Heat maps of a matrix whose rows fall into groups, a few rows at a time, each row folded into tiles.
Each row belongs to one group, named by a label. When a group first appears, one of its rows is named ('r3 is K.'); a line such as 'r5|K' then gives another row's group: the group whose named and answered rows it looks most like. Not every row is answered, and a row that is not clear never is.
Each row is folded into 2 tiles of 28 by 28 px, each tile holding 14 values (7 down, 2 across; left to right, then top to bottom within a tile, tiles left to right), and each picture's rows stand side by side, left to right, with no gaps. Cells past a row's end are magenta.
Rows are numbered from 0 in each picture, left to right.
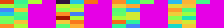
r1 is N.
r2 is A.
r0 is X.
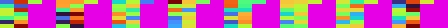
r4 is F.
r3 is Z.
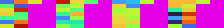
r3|F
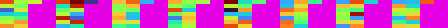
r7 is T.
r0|X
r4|X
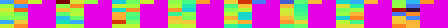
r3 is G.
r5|N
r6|T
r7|G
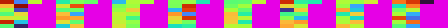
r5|X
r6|G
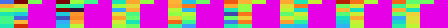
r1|Z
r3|A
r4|F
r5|A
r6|Z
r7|Z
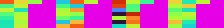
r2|F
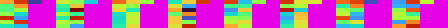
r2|Z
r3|G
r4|X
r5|Z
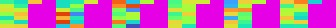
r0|T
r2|A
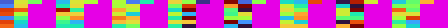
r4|A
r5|T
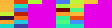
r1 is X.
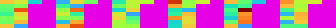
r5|F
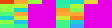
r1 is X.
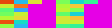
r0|A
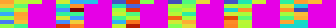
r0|F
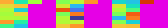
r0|A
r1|G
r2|T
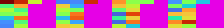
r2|F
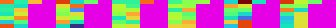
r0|X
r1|A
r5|Z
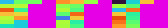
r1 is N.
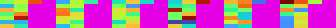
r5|Z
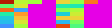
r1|X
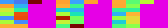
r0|T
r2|F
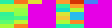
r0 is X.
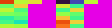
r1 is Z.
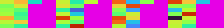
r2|A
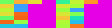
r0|N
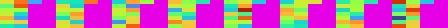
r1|T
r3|X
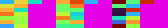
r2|X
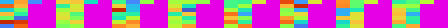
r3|G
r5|A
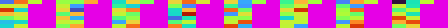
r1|G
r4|G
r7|N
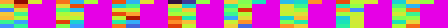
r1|A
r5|T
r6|Z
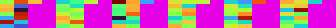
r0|N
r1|N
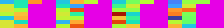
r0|T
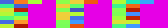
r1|G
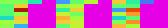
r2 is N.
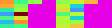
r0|F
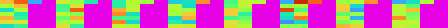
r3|T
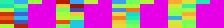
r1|A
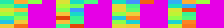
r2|T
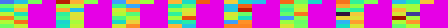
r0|N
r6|F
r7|N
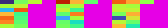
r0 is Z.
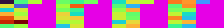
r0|N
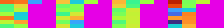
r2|F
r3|F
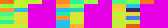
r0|Z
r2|G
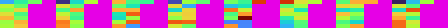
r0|N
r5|Z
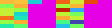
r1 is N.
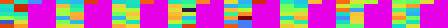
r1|T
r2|T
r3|G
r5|T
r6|Z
